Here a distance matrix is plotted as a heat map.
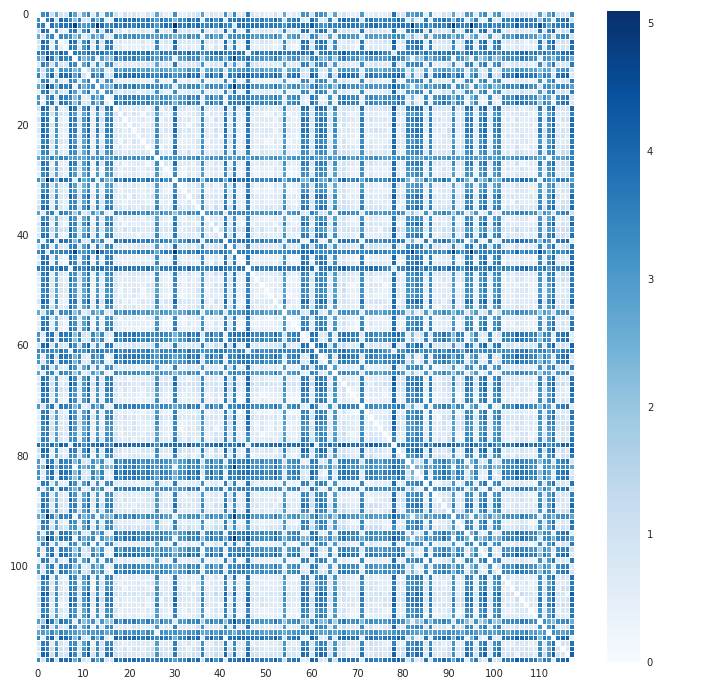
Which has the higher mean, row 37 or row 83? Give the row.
83
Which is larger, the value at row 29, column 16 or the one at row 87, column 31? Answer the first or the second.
the first
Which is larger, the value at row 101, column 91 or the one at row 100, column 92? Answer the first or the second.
the second
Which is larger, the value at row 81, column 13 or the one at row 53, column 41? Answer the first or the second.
the second
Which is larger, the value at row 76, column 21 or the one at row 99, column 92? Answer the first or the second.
the first
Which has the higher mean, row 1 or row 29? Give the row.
1
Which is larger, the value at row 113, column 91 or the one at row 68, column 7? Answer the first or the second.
the second
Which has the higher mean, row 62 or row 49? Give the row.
62
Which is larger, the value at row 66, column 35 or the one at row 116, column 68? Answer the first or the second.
the first
